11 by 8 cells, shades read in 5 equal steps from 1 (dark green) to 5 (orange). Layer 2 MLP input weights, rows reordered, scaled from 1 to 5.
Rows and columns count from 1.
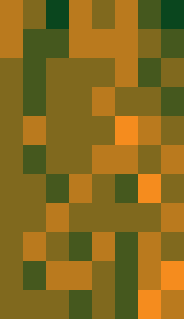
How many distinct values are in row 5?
3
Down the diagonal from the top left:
4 2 3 3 3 4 5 4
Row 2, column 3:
2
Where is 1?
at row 1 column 3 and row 1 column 8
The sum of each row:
22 25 23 23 28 26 25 26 25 27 25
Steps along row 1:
down down up down up down down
